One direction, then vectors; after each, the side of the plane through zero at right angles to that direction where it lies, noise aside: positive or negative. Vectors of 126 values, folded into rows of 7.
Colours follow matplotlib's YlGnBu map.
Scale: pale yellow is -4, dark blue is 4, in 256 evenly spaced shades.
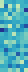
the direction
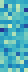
positive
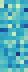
positive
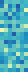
negative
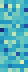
positive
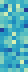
positive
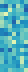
positive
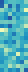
negative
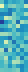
positive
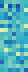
negative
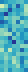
negative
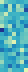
positive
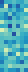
negative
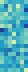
positive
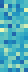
negative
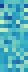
negative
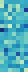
positive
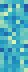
positive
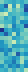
positive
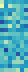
positive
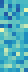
negative
